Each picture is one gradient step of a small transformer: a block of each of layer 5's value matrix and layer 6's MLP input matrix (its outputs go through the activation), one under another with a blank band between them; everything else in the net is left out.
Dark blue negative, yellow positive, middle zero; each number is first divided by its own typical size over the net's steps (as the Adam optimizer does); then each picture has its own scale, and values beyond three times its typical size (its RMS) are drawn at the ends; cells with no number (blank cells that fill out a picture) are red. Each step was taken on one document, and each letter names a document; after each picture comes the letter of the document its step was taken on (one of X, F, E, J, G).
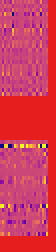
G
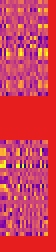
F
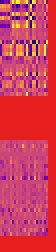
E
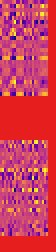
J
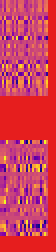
F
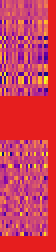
F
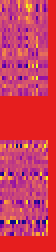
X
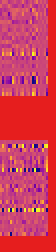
E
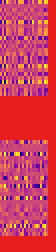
F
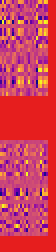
F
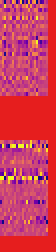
X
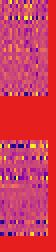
X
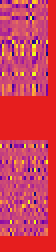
E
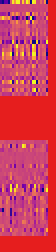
E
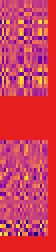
F
